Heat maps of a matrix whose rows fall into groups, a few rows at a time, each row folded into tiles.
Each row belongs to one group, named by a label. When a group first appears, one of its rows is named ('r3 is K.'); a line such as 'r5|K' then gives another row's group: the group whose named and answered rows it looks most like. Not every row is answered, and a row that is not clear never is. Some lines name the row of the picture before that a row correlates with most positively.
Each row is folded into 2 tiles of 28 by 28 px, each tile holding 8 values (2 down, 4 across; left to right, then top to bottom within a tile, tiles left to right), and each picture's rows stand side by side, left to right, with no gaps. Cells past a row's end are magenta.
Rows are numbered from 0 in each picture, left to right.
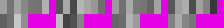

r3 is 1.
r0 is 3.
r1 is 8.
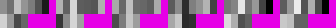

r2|3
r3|8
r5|1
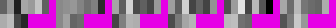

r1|1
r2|3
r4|1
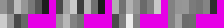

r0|1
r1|1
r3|1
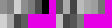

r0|1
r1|8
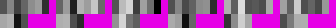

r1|8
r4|3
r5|3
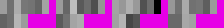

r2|1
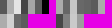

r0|1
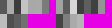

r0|8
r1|3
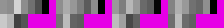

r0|1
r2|1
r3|1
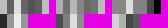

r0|3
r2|1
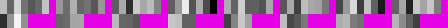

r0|3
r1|3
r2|8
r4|3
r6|1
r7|8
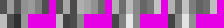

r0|8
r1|8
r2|3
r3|3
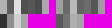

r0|3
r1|3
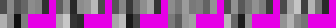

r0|8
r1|8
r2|8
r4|8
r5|1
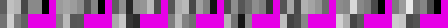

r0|1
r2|8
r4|8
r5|8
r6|1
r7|1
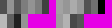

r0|8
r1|1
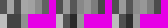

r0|8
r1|8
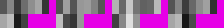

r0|8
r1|8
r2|3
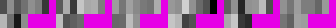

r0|8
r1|8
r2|3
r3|1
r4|8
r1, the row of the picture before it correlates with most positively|1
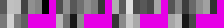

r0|1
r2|3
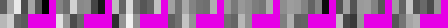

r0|1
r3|3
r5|1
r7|3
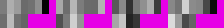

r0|1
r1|3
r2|8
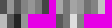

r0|8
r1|3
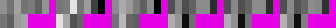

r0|3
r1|1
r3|8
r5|8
